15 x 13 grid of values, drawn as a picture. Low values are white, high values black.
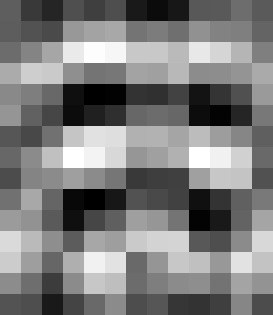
No overall slope runs across the table. Concentric rings centre on the bottom middle. Stripes running across repeat 3 times from top to bottom.
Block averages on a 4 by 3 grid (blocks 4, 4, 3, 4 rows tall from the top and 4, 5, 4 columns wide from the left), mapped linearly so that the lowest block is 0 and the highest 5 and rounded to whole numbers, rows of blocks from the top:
211 / 323 / 354 / 201
